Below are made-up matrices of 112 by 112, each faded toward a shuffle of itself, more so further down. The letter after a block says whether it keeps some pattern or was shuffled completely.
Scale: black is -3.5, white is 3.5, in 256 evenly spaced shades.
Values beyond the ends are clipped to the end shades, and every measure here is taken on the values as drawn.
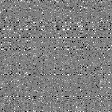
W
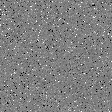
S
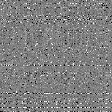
W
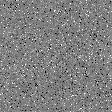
S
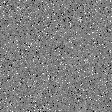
S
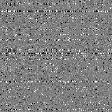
W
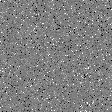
S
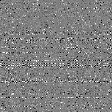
W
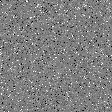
S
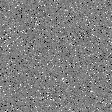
S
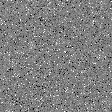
S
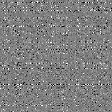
W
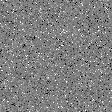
S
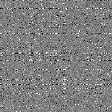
W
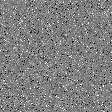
S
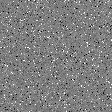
S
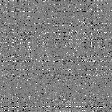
W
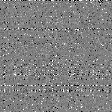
W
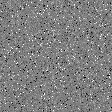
S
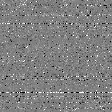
W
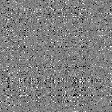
W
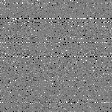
W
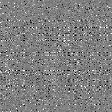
W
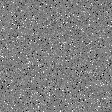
S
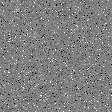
S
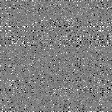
W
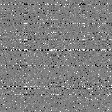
W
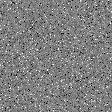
S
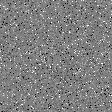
S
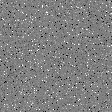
S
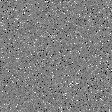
S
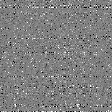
W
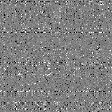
W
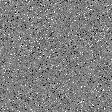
S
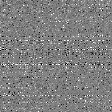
W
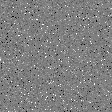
S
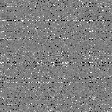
W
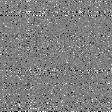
W
